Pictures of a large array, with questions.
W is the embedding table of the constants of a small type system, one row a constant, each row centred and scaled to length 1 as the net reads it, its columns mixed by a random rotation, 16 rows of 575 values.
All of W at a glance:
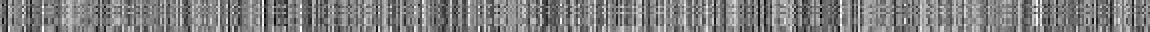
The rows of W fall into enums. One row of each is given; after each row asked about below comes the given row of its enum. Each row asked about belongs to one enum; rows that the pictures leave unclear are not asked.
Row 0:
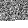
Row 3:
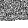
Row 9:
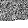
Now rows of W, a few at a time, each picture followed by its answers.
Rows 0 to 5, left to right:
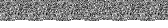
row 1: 0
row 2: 9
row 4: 0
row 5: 0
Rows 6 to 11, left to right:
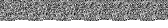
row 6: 3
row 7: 0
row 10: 9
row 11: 9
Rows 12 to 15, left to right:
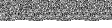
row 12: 0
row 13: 3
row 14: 3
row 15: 3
